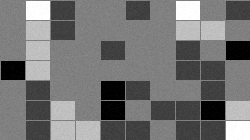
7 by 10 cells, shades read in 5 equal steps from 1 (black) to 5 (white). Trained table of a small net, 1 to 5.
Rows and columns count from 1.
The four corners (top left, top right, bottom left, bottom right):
3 2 3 5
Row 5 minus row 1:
0 -3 1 0 -2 0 0 -2 -1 1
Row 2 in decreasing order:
4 4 4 3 3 3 3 3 3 2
